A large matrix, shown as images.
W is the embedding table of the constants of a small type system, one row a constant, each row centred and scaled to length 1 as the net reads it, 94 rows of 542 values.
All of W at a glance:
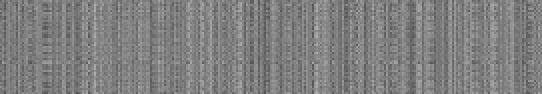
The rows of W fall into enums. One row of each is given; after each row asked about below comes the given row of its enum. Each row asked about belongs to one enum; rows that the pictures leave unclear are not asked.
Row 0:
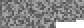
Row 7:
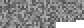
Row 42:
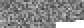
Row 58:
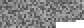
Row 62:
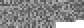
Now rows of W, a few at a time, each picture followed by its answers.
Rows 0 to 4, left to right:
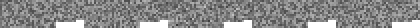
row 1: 62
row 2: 42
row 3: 0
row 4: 58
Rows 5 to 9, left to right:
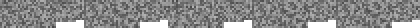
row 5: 58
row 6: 0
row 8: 0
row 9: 0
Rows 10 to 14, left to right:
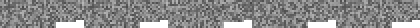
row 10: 7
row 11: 7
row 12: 62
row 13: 0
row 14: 7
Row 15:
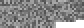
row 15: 62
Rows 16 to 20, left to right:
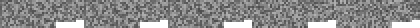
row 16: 0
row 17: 0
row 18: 0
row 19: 58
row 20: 62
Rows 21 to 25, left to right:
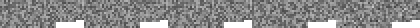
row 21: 7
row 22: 58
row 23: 7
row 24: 0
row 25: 42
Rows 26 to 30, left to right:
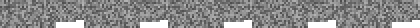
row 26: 7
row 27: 58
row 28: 58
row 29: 58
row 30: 7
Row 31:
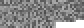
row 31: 62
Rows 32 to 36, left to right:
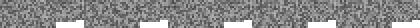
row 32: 58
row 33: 0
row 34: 58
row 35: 7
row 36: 7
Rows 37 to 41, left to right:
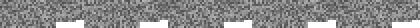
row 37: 58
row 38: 62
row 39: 58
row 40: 62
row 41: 58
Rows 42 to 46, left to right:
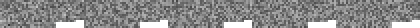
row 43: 0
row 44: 7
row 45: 58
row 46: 62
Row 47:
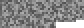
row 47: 0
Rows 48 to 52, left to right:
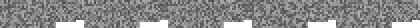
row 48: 7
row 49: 62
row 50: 62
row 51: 0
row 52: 7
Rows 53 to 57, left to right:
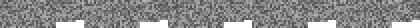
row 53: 58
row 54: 62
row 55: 7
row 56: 58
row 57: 62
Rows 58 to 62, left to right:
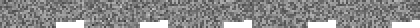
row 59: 42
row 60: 62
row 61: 0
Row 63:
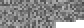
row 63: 62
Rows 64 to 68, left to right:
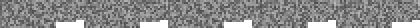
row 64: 0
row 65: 58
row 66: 0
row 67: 7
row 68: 7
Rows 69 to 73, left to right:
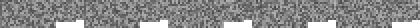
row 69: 0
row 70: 0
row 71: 62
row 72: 7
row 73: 58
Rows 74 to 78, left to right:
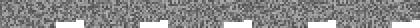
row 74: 0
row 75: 7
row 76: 62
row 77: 58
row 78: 62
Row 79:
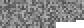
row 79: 7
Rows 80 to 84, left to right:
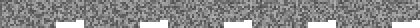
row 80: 0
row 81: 0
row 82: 58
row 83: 7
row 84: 58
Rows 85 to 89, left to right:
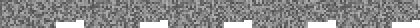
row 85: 0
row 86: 7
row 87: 7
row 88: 62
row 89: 7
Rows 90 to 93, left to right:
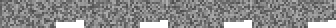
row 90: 0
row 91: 7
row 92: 58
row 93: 58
